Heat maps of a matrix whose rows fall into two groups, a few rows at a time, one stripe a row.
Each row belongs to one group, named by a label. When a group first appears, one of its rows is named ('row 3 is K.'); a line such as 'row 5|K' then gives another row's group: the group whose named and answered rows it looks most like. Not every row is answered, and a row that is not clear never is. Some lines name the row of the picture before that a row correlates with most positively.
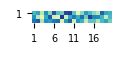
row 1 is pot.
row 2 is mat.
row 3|pot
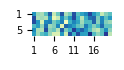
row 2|mat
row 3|mat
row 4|pot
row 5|mat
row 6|mat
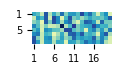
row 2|pot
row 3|pot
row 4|mat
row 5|pot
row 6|mat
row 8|mat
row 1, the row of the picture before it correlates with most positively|5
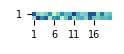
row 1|mat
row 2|pot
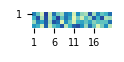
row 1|pot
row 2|pot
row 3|pot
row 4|mat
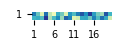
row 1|mat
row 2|pot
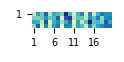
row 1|pot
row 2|pot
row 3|pot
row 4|pot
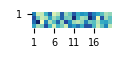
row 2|mat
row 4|mat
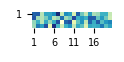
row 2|mat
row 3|pot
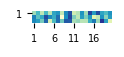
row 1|pot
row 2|pot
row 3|pot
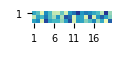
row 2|pot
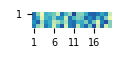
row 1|mat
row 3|mat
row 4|mat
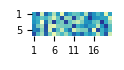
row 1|pot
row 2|mat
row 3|pot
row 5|pot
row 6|mat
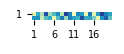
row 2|mat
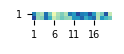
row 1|mat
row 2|mat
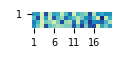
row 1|pot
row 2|pot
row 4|mat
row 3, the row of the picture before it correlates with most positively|2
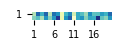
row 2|pot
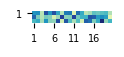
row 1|pot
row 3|pot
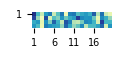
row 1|mat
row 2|mat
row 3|pot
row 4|pot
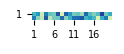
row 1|pot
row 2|mat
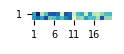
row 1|pot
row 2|pot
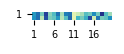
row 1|pot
